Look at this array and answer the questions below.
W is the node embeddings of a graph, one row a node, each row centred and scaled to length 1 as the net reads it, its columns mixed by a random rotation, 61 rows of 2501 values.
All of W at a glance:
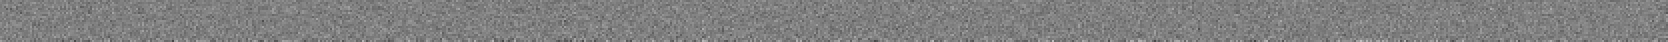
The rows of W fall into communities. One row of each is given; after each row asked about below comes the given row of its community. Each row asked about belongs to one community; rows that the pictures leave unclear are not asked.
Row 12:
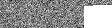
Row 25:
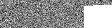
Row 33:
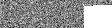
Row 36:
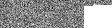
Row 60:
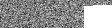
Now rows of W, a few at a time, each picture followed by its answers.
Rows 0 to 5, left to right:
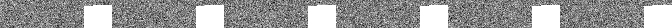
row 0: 33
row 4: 25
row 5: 60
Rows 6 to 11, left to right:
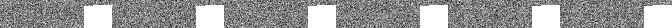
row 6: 25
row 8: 36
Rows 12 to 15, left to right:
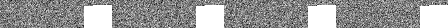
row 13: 12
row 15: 25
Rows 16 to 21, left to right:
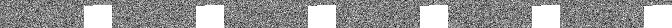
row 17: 36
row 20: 25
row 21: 60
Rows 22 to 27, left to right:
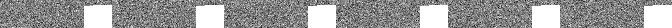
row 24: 33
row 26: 60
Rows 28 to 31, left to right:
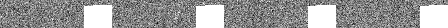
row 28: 25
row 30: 60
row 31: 33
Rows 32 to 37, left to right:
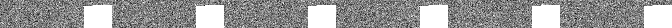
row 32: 60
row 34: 36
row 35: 60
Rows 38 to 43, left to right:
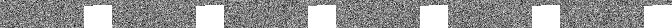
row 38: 33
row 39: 25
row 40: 36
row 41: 36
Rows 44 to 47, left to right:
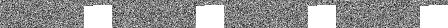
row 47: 36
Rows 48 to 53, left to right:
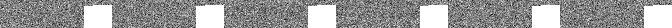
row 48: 36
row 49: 36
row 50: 25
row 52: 12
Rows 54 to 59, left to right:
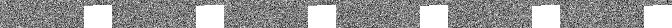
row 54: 36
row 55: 25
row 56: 33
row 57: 33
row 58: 60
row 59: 33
